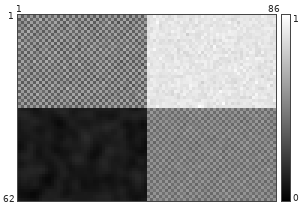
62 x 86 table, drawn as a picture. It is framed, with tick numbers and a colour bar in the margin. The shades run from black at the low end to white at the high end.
It is made of 2 by 2 panels. Panel 1,1: middling, checkered, strong in contrast. Panel 1,2: very high, fine-grained, faint in contrast. Panel 2,1: very low, blotchy, faint in contrast. Panel 2,2: middling, checkered.
